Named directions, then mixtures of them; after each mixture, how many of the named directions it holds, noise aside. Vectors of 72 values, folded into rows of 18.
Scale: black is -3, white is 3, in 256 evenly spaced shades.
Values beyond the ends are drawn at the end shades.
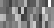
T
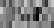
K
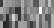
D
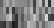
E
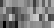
two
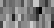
two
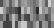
two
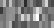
one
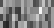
one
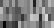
three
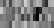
one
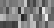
two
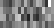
two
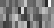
three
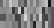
one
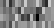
two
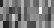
one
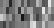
three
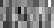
two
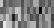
one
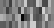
three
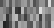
two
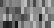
three
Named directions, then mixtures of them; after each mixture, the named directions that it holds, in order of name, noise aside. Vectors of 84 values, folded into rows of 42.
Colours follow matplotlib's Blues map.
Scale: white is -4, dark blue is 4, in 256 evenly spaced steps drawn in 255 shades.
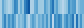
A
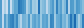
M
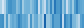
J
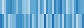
A, J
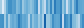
J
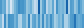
J, M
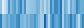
J, M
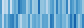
M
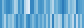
A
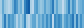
A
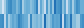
J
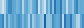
J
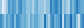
J, M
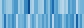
A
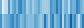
J, M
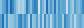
J, M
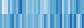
J, M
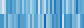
J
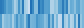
A, J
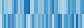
A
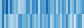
M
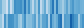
A, M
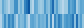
A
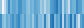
J, M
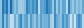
M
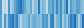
M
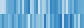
A, J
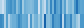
J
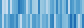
M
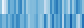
J, M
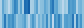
A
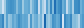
J
